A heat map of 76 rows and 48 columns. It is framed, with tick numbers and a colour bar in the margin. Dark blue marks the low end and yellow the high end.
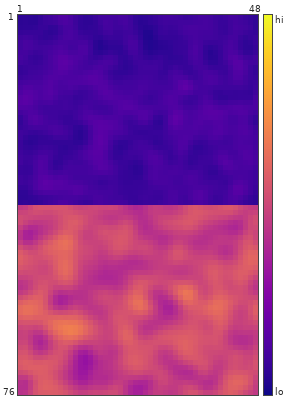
It is made of 2 by 1 panels. Panel 1,1: very low, blotchy, faint in contrast. Panel 2,1: middling, blotchy.
